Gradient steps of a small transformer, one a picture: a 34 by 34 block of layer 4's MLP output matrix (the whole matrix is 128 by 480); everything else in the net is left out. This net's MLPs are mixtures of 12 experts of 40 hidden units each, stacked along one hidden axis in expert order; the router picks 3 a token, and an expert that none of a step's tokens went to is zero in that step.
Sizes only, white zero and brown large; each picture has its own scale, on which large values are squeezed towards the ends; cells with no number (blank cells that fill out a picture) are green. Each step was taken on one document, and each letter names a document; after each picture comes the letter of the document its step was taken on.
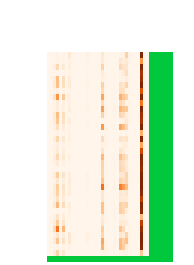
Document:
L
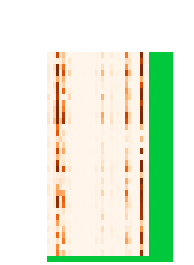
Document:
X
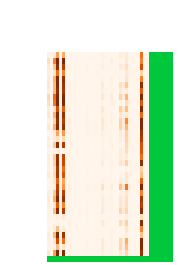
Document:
L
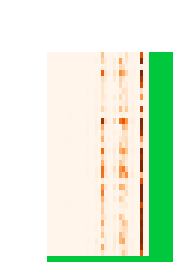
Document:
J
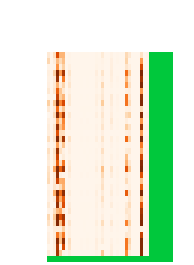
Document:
X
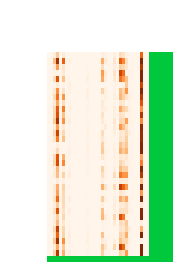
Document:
L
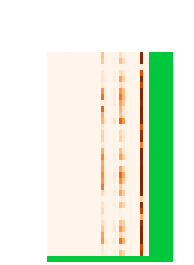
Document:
L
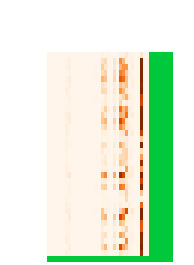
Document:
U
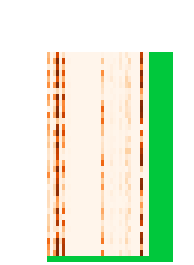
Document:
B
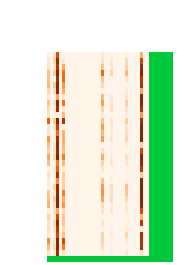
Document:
B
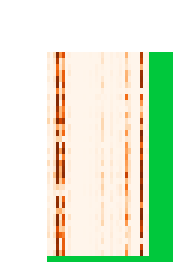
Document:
X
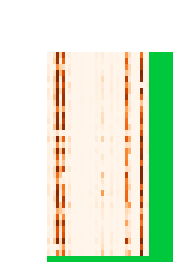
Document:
X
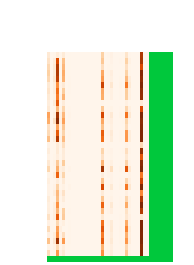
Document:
B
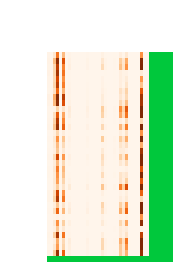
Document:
L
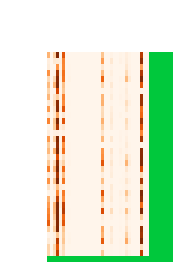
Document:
B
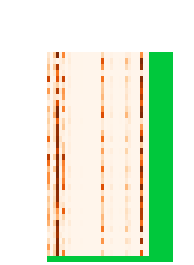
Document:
B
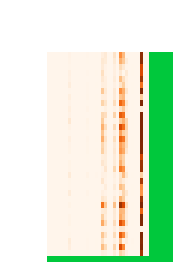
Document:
J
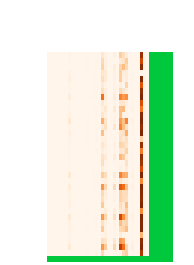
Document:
U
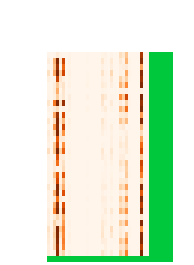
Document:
L
